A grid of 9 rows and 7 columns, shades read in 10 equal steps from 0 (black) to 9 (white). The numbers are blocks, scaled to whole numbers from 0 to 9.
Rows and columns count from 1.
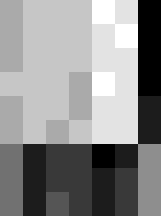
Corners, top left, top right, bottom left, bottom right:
6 0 4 5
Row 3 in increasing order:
0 6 7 7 7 8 8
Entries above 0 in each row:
6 6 6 6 7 7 6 7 7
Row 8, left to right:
4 1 2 2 1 2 5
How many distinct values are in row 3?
4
